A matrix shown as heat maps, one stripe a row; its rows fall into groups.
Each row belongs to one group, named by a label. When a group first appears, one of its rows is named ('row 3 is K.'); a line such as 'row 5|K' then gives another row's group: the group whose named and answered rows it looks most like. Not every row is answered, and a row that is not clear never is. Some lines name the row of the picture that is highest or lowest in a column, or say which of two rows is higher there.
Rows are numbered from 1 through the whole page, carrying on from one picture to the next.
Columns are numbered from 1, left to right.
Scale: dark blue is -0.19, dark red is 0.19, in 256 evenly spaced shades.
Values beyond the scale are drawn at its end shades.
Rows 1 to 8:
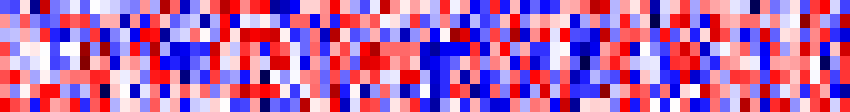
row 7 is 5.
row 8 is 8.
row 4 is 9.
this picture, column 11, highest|4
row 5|9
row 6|8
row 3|5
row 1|5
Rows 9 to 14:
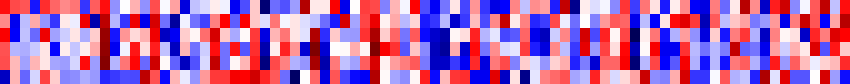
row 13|9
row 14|5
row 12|9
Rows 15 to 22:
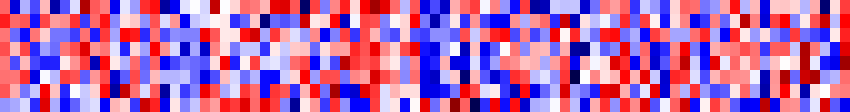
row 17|9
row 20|8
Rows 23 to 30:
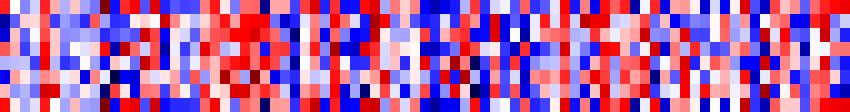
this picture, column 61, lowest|25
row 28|5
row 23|9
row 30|9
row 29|5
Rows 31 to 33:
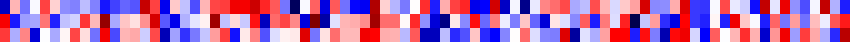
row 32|9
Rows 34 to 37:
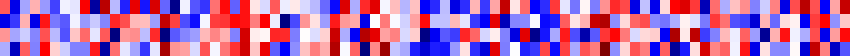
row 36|9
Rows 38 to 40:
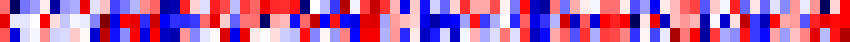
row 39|9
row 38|9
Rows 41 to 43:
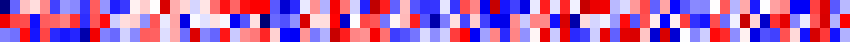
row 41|5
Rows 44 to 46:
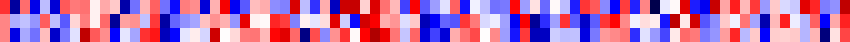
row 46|9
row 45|9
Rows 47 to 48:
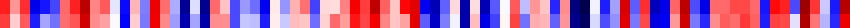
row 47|8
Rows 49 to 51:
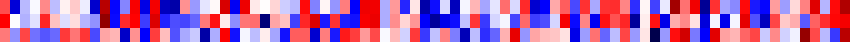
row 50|9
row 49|9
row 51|8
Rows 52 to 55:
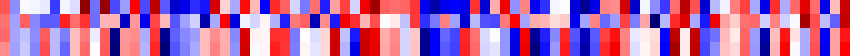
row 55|9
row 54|9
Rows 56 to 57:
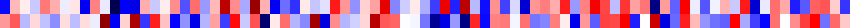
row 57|9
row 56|5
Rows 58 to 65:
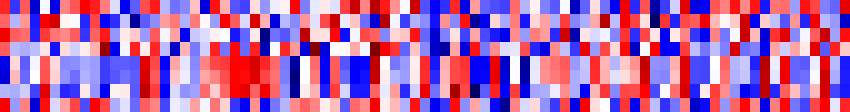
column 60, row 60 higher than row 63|No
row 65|8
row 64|5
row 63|5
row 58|8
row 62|5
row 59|5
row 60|8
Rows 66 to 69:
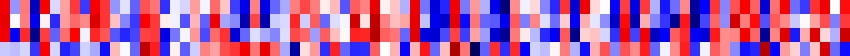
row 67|8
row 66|8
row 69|5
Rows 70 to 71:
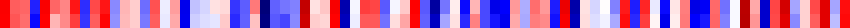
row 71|8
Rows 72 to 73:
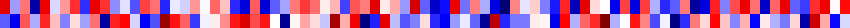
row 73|5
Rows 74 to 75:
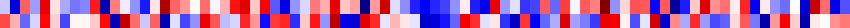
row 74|5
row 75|9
